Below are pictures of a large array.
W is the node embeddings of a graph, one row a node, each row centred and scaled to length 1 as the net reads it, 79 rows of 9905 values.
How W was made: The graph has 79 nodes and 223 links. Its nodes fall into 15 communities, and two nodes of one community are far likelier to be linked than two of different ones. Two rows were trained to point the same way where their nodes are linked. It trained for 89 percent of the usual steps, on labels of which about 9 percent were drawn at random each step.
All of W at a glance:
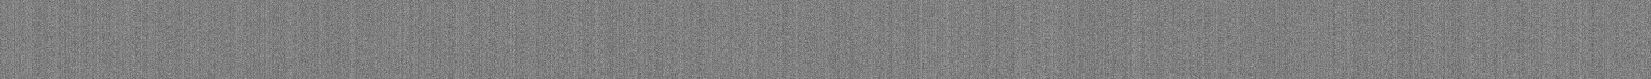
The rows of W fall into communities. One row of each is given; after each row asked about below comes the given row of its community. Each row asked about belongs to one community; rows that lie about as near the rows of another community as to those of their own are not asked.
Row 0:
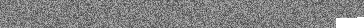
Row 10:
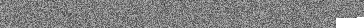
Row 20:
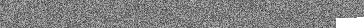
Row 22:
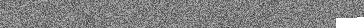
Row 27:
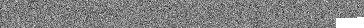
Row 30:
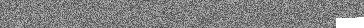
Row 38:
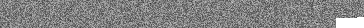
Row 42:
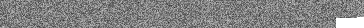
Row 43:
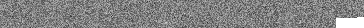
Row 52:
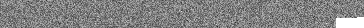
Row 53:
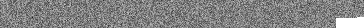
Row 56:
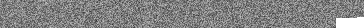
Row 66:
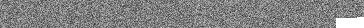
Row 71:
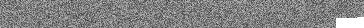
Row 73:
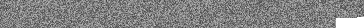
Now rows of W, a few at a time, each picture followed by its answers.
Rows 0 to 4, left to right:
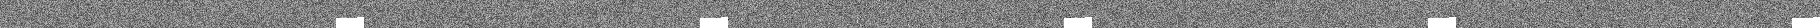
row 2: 43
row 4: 73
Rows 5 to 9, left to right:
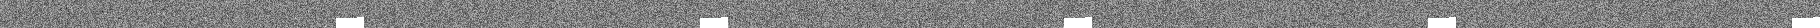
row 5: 53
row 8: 38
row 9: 56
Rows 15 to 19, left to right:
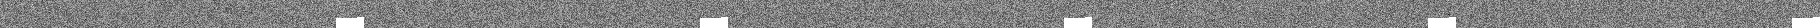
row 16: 38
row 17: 71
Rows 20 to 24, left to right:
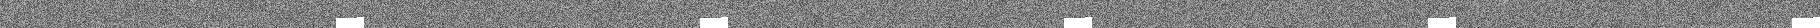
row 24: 73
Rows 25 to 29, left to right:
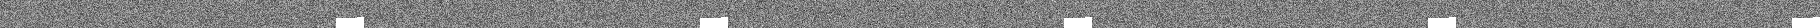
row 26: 38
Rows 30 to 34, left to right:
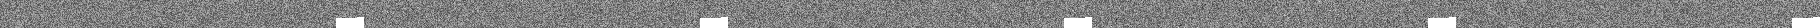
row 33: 0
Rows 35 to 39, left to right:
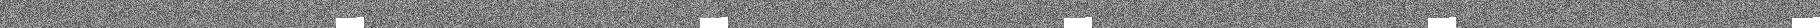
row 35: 22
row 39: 20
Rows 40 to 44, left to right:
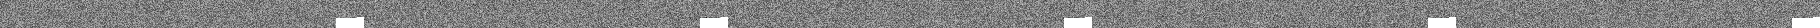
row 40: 30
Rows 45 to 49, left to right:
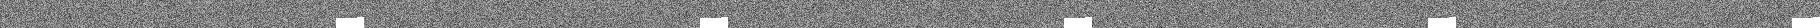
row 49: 30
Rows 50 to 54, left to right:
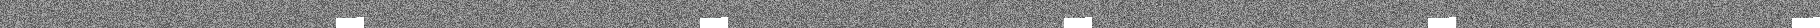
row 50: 30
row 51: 43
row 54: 27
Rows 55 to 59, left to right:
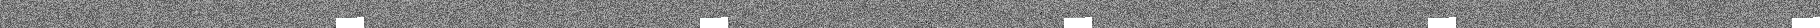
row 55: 66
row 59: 73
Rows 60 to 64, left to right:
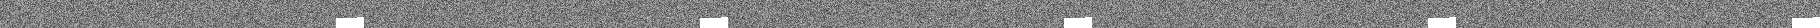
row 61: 56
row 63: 43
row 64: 53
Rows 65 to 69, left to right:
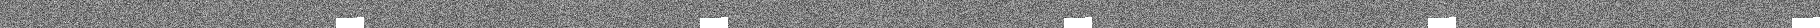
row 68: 53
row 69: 22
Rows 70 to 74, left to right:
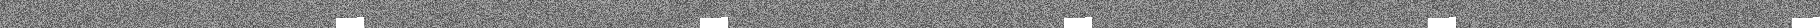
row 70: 22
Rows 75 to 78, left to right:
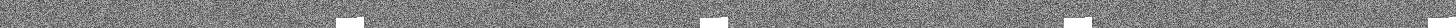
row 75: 42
